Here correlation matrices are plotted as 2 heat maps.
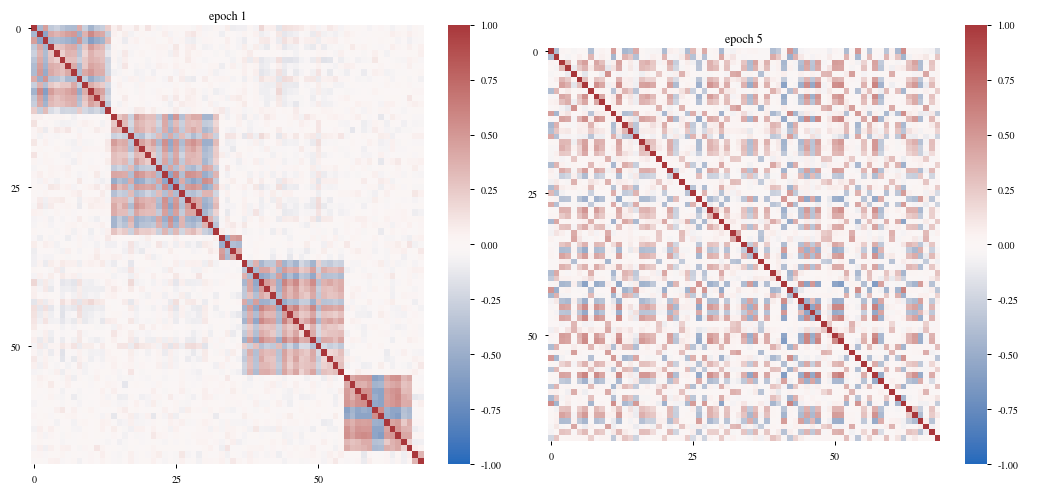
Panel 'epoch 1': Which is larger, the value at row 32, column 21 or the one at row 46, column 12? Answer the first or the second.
the first
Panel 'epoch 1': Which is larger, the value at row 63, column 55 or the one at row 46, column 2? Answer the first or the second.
the first
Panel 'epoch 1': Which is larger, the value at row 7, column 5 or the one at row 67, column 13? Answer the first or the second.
the first
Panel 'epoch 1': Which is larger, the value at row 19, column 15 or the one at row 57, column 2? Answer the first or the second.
the first
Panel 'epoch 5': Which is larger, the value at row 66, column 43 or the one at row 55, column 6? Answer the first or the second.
the second
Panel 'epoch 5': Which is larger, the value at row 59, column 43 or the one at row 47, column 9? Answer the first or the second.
the second
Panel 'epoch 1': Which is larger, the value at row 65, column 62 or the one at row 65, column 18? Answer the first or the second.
the first
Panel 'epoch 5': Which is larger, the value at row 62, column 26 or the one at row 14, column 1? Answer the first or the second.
the second
